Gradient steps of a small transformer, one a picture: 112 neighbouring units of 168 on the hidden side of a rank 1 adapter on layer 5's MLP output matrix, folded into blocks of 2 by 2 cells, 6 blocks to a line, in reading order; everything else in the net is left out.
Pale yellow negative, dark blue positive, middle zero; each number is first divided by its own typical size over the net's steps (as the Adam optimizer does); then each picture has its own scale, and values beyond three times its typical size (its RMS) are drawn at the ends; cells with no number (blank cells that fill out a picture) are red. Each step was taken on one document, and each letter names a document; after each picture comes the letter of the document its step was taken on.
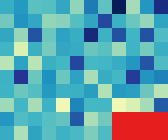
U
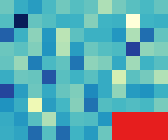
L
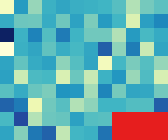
L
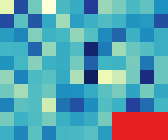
U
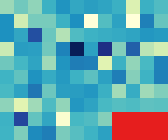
L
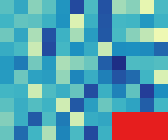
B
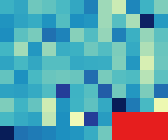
U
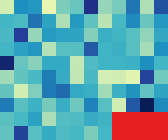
U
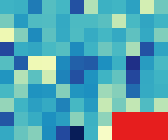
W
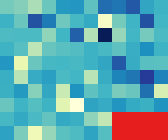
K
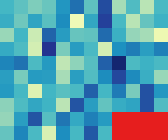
B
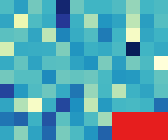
L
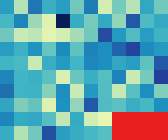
L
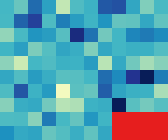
K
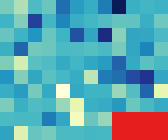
K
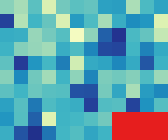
U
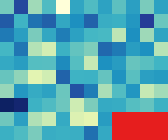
B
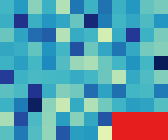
L
